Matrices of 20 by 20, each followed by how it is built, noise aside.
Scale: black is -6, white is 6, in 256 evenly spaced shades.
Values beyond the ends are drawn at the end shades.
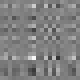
low rank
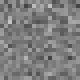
low rank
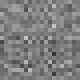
low rank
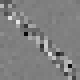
banded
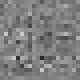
low rank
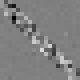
banded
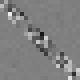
banded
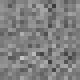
low rank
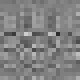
low rank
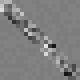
banded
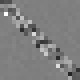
banded
